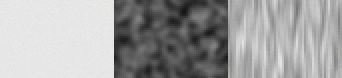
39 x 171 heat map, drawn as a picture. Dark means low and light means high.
The table splits into one row of 3 panels. Panel 1,1: very high, flat. Panel 1,2: low, blotchy. Panel 1,3: high, streaked downward.
